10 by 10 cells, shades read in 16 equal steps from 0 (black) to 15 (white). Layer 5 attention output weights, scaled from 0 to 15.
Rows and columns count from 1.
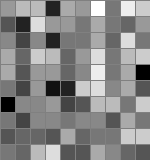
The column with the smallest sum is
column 2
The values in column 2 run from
2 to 11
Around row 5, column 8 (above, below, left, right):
7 8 14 10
